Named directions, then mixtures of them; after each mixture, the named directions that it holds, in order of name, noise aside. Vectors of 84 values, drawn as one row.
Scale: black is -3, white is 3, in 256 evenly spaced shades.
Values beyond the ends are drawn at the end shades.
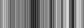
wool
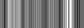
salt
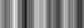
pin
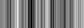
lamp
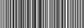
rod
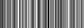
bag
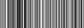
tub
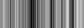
lamp, wool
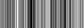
lamp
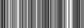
bag, salt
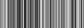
tub, wool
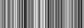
bag, pin, tub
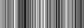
pin, rod, tub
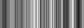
wool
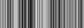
lamp, pin, tub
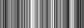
bag, lamp, wool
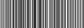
rod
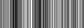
lamp, pin, rod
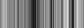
wool
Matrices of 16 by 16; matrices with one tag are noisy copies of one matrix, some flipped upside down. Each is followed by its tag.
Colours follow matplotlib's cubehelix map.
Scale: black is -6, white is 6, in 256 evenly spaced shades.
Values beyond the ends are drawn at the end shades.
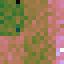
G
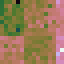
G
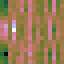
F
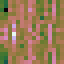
F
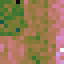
G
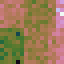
G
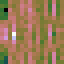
F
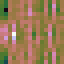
F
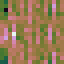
F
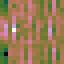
F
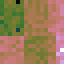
G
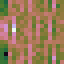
F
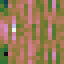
F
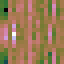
F
